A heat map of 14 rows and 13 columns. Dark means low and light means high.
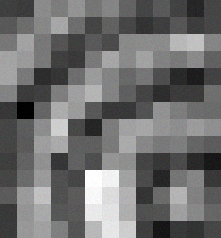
The ninth with the highest average is the bottom middle. Rings spread out from the bottom right. No row or column stands out. In the bottom middle lies a patch that is higher than the rest.
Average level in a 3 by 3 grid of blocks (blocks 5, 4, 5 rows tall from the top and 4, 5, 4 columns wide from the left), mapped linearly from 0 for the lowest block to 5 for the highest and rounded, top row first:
221
222
250
